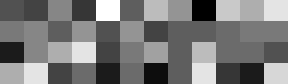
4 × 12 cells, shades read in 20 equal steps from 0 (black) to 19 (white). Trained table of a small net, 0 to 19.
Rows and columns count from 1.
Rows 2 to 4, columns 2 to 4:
10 7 11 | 10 13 17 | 17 5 8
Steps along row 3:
up up up down up up down up down same down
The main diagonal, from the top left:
6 10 13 8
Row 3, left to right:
2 10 13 17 5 9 12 7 14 8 8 6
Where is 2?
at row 3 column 1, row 4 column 5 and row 4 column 11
